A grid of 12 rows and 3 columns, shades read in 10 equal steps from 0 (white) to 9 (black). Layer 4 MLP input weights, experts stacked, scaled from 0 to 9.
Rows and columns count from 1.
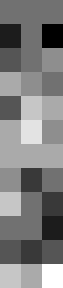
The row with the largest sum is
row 2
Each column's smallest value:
2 1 0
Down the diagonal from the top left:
5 5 4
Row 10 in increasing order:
5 5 8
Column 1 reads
5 8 6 3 6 3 3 4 2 5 6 2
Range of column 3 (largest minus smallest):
9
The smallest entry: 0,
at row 12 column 3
